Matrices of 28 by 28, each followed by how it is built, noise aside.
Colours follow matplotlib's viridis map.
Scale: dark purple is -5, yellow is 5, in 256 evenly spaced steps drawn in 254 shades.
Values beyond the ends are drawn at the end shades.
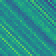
Toeplitz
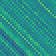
Toeplitz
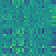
low rank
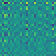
low rank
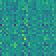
low rank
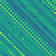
Toeplitz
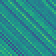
Toeplitz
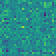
low rank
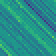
Toeplitz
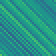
Toeplitz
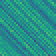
Toeplitz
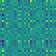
low rank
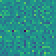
low rank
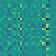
low rank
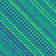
Toeplitz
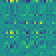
low rank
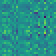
low rank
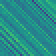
Toeplitz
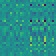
low rank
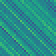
Toeplitz
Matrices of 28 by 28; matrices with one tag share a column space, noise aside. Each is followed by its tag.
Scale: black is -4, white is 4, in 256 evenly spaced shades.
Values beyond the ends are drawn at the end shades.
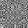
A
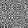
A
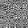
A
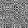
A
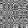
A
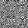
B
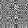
A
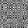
A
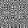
A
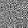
A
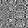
B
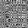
B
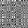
B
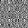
B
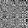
B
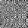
B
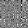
B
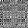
B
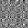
B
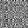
B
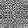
A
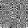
A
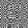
A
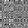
B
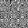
B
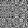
B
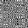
B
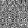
B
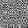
A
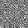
A
